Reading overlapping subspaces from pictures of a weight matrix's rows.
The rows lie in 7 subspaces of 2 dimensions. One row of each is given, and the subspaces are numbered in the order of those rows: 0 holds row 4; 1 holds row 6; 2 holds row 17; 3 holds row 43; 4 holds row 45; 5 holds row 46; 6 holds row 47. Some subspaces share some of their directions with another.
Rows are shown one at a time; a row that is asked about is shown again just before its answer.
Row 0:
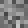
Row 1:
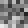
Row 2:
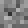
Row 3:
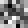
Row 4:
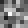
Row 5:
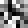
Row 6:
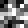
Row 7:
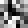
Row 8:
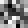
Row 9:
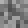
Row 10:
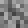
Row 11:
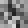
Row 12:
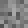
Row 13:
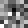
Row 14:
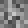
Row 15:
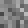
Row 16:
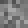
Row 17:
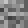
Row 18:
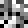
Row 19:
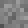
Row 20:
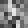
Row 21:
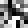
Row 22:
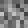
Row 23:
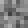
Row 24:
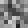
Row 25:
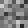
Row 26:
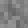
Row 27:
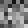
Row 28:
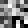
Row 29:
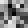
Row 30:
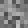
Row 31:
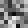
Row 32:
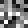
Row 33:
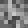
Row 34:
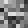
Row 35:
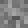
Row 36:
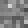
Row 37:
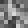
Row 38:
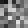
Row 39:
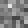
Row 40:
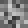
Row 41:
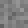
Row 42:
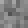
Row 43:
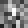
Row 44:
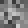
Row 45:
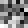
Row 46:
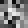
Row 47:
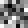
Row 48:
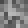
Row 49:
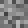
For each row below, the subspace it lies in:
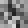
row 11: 3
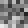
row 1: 4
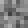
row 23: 0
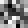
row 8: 6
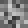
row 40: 0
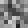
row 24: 6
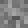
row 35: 5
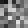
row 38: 2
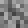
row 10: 4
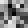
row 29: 1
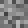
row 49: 1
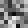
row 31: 2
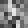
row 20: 3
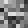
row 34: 2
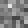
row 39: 5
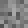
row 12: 3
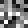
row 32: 3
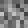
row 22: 4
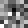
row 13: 3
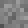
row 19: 6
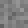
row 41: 6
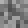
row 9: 2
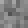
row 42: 0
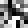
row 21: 5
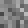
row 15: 4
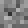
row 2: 0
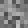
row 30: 1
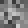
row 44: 5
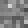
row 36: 5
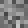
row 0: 1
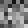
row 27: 5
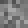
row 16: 2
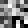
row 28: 5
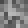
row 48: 0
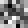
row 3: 6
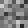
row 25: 1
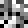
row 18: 3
